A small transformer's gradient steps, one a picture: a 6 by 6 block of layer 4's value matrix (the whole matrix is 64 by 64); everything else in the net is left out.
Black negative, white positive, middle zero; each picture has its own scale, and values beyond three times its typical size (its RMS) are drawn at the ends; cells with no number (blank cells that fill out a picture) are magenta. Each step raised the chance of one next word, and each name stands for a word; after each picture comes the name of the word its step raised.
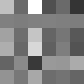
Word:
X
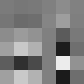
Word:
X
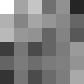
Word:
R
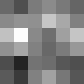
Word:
R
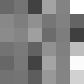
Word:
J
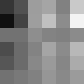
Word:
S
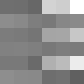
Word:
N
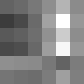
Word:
S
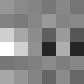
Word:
X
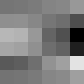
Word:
X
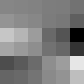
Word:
X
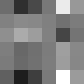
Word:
J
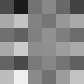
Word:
N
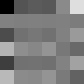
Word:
N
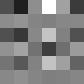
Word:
N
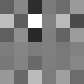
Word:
N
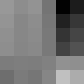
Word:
R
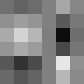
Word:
R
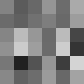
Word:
X
